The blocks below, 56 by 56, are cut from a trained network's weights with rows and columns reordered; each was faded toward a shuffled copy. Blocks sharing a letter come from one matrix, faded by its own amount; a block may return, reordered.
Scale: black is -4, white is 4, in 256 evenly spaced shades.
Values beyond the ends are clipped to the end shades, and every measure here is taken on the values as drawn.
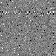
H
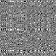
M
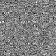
H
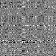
M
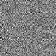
H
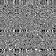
M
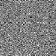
H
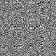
H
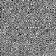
H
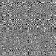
M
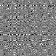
M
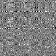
M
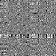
M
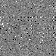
H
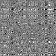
M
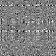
M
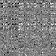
M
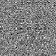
H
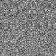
H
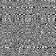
M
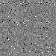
H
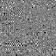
H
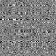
M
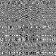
M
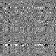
M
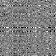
M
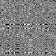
M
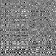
M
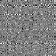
M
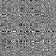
M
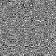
H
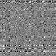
M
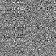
H
